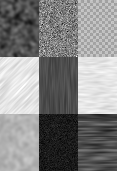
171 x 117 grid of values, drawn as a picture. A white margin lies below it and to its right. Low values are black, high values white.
The table splits into 3 rows of 3 panels. Panel 1,1: low, blotchy. Panel 1,2: middling, fine-grained, strong in contrast. Panel 1,3: high, checkered. Panel 2,1: very high, slanting up to the right, faint in contrast. Panel 2,2: low, streaked downward, faint in contrast. Panel 2,3: very high, streaked across, faint in contrast. Panel 3,1: high, blotchy, faint in contrast. Panel 3,2: very low, fine-grained, faint in contrast. Panel 3,3: low, streaked across.
